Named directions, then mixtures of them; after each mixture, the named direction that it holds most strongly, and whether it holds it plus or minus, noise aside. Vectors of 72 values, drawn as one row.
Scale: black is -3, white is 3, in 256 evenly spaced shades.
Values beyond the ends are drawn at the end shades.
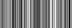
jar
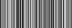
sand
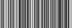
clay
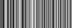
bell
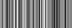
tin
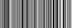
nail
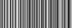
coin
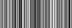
jar, plus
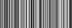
clay, minus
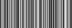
clay, minus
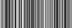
sand, minus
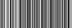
coin, plus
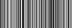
sand, plus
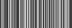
clay, minus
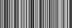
clay, minus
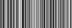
bell, plus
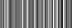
nail, minus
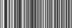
bell, minus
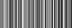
nail, minus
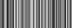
bell, plus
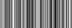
jar, minus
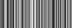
bell, plus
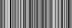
coin, plus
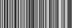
clay, minus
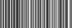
coin, minus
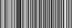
sand, plus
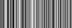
bell, plus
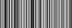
clay, minus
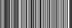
clay, minus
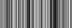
jar, minus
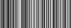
bell, plus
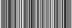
sand, minus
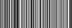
clay, minus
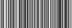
clay, plus
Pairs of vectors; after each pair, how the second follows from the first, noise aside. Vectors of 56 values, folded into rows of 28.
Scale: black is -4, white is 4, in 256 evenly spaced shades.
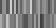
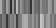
negated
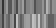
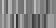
negated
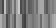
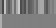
partly zeroed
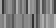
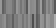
shrunk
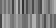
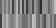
copied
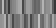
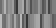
wrapped around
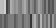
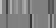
partly zeroed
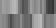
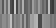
sign-scrambled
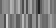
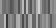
negated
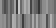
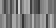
copied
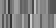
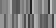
wrapped around
